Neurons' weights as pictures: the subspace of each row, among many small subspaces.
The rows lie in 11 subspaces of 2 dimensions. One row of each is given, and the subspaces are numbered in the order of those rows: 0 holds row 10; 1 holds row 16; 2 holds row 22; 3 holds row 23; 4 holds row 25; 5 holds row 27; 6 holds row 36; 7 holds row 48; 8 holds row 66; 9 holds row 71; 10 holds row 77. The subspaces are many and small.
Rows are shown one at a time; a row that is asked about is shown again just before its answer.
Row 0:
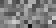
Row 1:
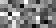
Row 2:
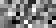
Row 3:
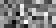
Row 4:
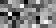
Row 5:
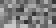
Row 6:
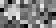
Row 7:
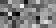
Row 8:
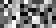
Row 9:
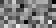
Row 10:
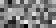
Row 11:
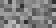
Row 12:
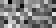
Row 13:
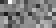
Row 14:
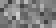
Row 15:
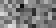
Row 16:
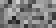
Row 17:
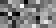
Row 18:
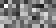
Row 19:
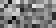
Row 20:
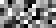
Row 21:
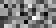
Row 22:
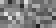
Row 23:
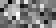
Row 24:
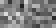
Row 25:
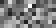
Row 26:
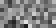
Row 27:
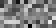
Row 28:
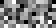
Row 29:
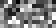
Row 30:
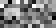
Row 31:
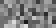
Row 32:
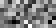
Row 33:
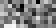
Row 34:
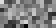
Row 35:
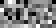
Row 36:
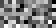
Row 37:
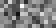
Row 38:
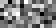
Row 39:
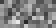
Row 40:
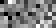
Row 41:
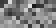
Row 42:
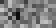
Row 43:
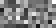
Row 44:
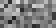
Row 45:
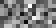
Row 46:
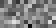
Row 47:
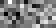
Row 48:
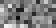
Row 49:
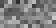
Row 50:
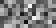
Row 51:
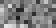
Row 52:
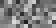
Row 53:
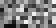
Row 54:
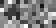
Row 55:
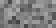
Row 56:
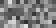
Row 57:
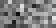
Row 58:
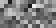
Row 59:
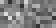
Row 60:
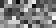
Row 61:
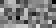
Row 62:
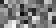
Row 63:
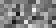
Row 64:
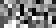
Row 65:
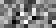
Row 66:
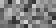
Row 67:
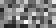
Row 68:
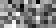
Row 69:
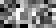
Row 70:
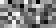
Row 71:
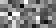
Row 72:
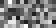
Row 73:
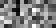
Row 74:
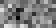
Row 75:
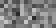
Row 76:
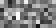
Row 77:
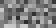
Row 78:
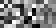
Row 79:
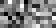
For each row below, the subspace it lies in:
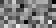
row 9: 6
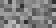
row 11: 6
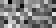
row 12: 6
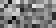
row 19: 1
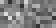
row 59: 2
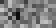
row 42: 7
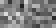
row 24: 2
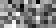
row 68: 7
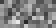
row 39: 1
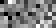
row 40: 6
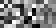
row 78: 1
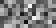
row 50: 4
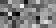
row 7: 9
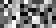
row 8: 3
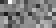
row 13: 6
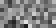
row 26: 0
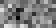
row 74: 7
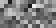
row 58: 4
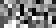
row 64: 0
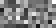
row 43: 2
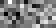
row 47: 10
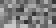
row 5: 10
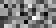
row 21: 4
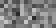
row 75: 8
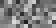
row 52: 8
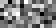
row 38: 0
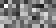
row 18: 4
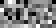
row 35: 2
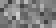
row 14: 3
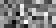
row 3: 0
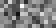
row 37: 3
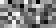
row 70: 7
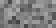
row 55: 1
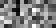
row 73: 5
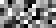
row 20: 4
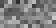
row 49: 8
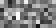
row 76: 10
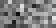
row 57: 10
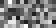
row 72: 0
